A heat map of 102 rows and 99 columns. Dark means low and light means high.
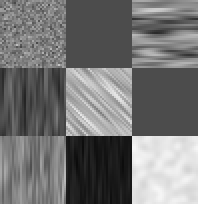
The table splits into 3 rows of 3 panels. Panel 1,1: middling, fine-grained. Panel 1,2: low, flat. Panel 1,3: middling, streaked across, strong in contrast. Panel 2,1: low, streaked downward. Panel 2,2: high, slanting down to the right. Panel 2,3: low, flat. Panel 3,1: middling, streaked downward. Panel 3,2: very low, streaked downward, faint in contrast. Panel 3,3: very high, blotchy, faint in contrast.
